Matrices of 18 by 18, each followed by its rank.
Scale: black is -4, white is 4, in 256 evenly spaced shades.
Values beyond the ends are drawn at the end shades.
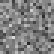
full rank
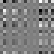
one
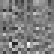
three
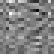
three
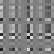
one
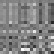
two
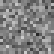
full rank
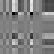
one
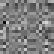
three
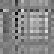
two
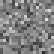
full rank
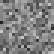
full rank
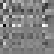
two
